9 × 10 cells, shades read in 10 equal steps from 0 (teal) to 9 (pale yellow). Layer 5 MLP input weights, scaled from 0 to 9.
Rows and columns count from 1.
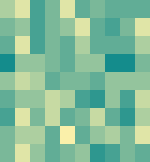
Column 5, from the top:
8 5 3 3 4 6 3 9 4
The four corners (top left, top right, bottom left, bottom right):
6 3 4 3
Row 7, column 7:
7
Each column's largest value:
6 8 6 7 9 8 7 6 5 8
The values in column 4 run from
3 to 7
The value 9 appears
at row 8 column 5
